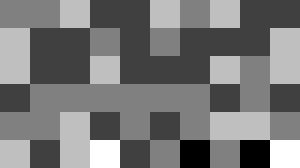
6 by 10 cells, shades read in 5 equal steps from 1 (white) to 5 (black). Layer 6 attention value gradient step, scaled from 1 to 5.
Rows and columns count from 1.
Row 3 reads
2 4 4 2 4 4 4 2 3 2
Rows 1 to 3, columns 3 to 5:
2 4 4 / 4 3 4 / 4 2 4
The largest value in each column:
4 4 4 4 4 4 5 4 5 4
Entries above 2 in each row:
7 8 6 10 7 6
